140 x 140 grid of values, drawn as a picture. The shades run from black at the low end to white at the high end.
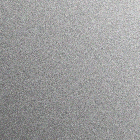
The ninth with the lowest average is the bottom left. The top right is the ninth with the highest average. The values follow a bell shape. Neither half mirrors the other. No single row or column stands out from its neighbours. Values rise toward the top right. Fine speckle covers the field.
